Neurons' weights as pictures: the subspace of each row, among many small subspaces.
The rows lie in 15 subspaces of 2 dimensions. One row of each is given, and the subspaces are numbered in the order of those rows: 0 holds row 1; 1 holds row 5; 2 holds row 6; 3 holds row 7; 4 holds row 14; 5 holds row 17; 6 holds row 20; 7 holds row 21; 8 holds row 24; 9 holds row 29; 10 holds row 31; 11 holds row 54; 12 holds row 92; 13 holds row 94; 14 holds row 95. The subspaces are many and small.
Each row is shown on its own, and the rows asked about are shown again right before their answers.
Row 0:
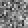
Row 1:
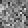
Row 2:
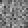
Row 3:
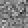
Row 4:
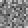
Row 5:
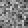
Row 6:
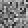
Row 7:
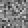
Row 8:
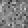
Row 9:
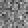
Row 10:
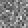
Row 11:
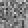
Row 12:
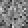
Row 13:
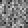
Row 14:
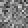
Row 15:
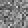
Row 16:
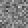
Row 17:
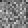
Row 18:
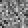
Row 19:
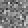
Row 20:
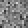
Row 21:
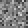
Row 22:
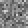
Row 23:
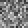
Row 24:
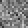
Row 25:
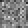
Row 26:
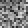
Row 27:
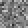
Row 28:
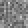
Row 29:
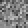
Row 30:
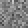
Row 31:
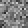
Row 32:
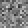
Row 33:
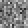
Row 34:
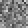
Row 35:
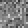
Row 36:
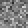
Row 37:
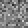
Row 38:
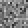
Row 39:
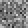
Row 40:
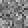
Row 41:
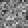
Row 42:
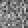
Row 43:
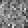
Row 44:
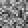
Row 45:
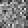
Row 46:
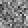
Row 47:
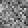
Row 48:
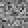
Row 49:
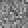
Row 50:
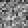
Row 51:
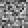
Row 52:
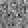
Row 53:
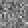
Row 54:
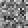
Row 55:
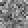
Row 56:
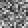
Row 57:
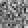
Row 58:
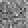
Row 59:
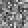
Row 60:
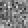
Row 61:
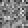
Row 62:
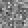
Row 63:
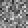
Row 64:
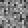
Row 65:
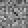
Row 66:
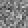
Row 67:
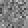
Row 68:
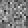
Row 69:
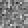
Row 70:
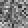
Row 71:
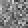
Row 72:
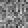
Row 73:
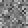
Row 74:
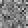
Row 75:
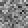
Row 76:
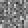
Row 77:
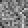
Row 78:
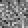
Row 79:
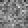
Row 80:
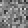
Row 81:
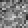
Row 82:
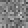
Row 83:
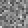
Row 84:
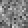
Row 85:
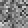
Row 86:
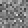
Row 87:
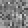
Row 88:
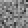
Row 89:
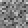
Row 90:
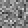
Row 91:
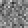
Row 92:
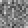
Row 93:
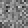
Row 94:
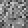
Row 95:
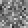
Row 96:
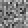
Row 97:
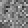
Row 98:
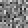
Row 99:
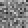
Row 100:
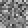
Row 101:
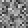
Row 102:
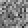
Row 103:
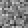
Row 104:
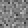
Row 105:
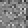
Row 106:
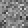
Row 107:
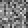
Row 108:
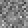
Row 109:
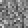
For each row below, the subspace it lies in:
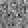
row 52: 14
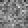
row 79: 4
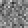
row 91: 12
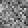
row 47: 0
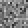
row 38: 2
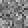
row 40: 8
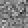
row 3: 3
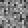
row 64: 6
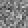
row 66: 0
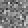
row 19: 6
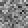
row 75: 4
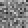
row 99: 1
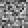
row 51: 3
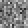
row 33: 2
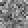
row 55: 4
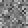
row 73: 11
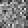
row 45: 13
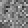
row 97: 4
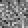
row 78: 8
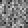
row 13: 12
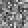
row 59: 2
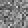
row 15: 0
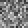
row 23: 13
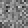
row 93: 4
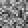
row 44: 6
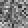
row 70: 4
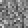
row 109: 8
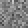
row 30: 7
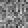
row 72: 10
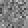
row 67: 13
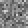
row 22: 7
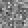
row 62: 2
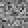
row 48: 3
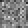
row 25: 11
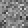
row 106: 10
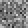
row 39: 5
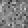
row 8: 14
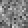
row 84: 14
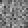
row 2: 12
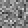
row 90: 6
